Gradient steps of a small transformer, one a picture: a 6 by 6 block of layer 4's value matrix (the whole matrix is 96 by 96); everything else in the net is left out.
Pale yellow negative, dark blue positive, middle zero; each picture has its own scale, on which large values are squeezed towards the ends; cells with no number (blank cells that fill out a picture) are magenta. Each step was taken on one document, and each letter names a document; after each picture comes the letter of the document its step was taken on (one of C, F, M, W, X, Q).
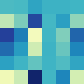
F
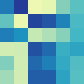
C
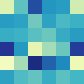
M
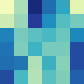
M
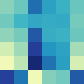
M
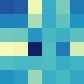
F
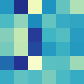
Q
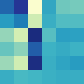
Q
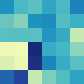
M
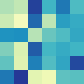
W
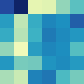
C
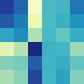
F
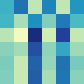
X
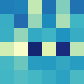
X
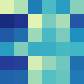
W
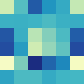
M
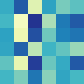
Q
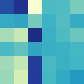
Q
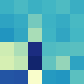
M
